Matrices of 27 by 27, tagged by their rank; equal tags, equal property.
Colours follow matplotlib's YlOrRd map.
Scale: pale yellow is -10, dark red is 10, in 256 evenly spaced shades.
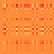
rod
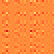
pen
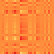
rod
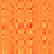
pen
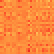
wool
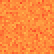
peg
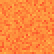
peg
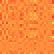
wool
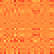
pen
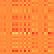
rod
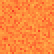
peg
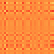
rod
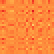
pen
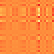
rod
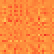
wool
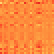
pen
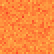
peg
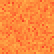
peg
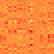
wool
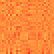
wool
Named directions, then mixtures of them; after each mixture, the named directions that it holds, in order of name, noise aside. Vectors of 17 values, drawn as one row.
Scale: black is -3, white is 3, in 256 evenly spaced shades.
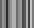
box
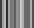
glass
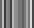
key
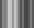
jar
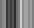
glass, jar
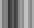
jar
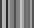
glass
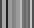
box, glass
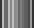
glass, jar, key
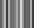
glass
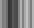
jar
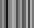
box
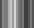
jar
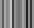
box, jar, key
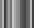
jar, key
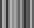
box, glass, jar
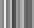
glass, key
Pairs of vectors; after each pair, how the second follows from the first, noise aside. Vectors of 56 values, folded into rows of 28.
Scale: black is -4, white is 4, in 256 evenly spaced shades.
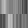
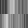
wrapped around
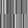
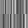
wrapped around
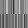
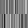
wrapped around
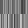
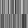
wrapped around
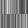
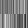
wrapped around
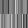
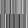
wrapped around
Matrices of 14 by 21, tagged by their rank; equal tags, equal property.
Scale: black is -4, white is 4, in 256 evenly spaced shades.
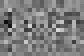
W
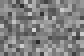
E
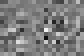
W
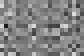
W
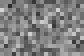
E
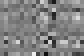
W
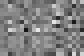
W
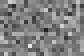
E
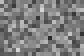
E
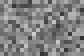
E
